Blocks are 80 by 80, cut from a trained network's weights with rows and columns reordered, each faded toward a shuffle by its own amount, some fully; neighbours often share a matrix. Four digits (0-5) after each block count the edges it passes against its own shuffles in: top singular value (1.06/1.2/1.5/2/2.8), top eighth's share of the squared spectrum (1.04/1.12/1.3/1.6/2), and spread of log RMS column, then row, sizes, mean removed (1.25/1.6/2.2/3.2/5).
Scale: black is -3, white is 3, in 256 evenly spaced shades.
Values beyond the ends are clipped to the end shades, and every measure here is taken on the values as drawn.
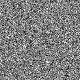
2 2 1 0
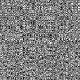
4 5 3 2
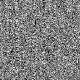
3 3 2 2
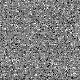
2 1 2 0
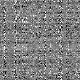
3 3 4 2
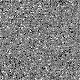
0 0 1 0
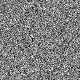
1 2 0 1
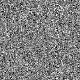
2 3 1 1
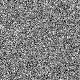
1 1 0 0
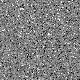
0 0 0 0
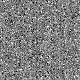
1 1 0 0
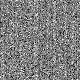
2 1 0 0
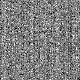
3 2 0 2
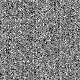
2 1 0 0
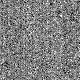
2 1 0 0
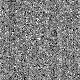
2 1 0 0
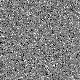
0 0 0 0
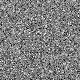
0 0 0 0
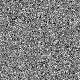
2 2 0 0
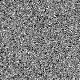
0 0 0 0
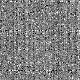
3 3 0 2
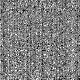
3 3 1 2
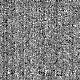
3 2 0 2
